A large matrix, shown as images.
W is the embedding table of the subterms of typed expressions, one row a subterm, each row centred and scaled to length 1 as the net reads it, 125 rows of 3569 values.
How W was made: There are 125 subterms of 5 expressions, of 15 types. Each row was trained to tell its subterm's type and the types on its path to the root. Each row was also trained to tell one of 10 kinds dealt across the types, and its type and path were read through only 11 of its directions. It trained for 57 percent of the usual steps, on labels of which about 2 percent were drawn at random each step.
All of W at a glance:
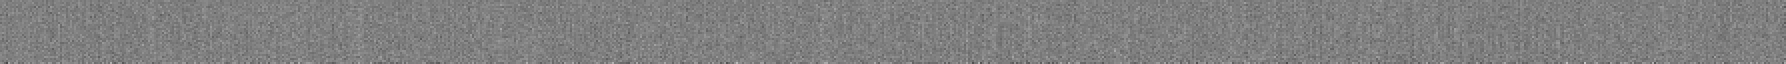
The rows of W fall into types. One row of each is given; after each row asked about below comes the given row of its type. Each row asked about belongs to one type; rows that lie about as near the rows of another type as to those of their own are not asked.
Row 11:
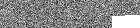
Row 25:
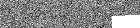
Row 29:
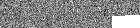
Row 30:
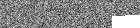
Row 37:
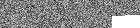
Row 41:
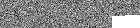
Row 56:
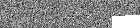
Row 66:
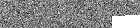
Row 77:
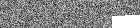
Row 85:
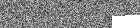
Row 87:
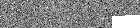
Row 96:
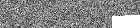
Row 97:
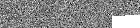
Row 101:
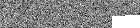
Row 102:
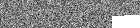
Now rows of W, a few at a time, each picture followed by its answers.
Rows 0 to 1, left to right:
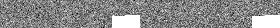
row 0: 87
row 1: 30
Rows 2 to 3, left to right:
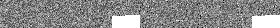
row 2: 101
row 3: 56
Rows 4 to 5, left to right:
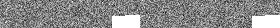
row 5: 30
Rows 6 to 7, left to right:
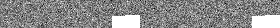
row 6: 29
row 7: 41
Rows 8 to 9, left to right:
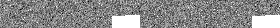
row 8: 101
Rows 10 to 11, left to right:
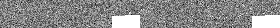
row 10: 41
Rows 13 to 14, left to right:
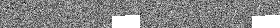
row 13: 102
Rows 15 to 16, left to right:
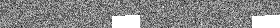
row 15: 77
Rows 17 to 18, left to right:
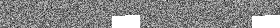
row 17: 30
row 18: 96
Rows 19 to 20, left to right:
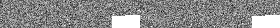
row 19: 37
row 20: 56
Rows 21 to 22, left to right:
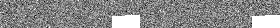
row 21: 96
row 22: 41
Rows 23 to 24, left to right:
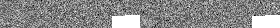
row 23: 77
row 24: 29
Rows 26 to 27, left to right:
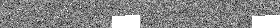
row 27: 101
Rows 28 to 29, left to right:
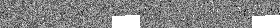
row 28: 41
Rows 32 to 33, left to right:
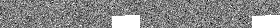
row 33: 41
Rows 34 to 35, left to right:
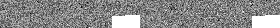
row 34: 56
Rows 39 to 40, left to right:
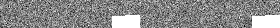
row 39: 29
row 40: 66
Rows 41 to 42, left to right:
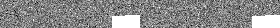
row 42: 37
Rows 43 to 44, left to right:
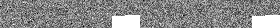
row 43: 66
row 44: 85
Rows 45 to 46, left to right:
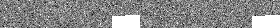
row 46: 29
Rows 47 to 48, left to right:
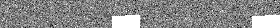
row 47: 87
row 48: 56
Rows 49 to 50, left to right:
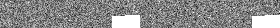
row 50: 77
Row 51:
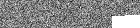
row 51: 30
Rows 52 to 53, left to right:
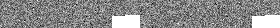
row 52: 102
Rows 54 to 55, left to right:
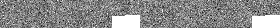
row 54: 87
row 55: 66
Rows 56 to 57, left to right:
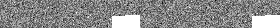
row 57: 41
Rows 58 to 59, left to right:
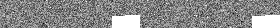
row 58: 30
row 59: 97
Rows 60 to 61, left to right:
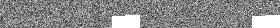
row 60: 37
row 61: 97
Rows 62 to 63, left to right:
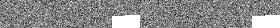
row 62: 77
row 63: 85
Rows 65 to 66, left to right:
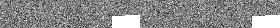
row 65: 30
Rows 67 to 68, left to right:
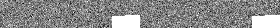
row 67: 29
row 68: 77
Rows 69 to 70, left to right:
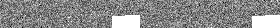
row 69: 56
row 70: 25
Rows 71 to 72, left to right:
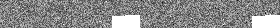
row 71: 101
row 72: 77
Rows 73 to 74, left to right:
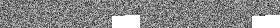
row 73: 77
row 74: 66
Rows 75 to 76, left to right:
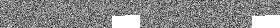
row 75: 29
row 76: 101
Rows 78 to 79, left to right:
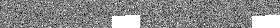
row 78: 87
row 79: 66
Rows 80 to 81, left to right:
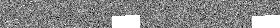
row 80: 29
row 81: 96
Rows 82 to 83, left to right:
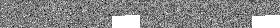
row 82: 87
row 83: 29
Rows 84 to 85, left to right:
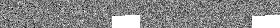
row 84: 56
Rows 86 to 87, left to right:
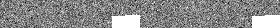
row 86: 77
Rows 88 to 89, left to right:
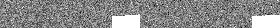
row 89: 56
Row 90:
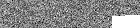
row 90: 101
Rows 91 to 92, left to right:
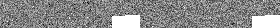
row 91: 30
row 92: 87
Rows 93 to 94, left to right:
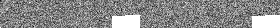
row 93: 37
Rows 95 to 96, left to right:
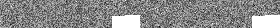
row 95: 25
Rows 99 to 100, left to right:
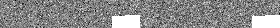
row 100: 37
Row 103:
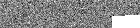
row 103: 66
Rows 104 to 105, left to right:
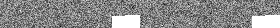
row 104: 66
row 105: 101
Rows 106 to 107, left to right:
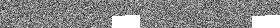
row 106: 56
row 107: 11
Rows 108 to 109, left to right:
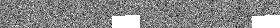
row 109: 87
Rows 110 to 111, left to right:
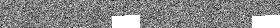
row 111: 97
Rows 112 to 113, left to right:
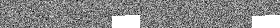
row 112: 87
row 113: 11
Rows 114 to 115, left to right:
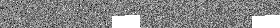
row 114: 11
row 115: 25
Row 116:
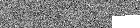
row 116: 85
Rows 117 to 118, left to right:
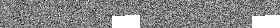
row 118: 102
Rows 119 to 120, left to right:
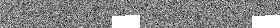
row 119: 101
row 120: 85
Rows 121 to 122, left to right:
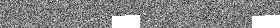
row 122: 96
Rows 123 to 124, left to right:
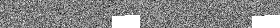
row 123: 41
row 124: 30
